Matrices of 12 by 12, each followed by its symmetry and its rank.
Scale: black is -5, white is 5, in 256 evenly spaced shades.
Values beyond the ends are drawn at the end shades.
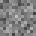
symmetric, full rank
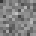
neither, full rank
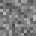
neither, full rank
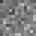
symmetric, full rank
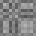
symmetric, rank two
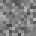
antisymmetric, full rank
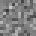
antisymmetric, full rank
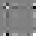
symmetric, rank one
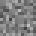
antisymmetric, full rank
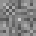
symmetric, rank two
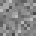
symmetric, full rank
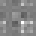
symmetric, rank two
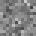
neither, full rank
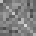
symmetric, full rank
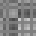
symmetric, rank one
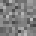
antisymmetric, full rank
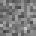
neither, full rank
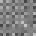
symmetric, rank two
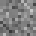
antisymmetric, full rank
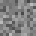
neither, full rank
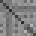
symmetric, full rank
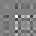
symmetric, rank one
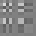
symmetric, rank one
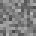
antisymmetric, full rank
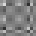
symmetric, rank one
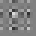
symmetric, rank one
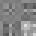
symmetric, rank two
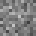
neither, full rank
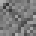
symmetric, full rank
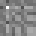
symmetric, rank two
